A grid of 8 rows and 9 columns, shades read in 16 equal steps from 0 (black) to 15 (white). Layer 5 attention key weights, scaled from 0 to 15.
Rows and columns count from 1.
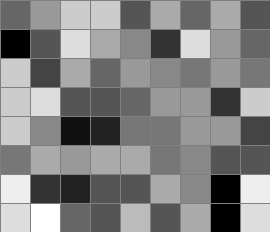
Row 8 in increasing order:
0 5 5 6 10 11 13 13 15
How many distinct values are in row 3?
7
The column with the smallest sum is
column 8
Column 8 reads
10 9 9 3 9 5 0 0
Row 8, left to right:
13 15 6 5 11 5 10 0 13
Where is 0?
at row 2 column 1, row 7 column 8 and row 8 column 8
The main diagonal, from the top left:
6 5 10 5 7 7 8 0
